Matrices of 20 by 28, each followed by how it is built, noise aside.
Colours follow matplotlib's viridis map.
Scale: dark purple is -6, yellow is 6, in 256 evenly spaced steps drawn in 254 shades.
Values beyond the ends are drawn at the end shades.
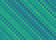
Toeplitz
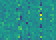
uneven columns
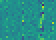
uneven columns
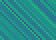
Toeplitz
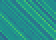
Toeplitz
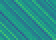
Toeplitz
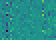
uneven columns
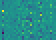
uneven columns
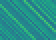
Toeplitz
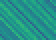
Toeplitz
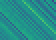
Toeplitz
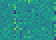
uneven columns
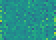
uneven columns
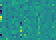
uneven columns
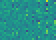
uneven columns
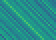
Toeplitz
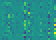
uneven columns
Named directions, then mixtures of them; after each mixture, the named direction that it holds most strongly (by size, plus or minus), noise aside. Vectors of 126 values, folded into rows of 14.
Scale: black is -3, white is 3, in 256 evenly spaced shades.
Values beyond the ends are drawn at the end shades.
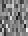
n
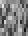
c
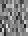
n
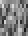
c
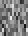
n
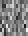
n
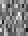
n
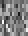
n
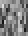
c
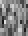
c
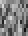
c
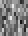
c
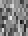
c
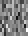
n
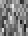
c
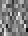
n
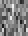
n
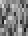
c
